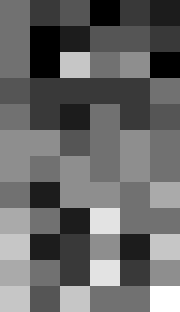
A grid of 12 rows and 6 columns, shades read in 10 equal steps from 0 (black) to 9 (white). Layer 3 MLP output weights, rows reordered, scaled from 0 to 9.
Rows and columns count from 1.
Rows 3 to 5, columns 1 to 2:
4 0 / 3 2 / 4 2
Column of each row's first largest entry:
1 1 3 6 1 1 1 6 4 1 4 6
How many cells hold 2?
12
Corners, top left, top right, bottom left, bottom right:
4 1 7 9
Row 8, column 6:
6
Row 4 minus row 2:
-1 2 1 -1 -1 2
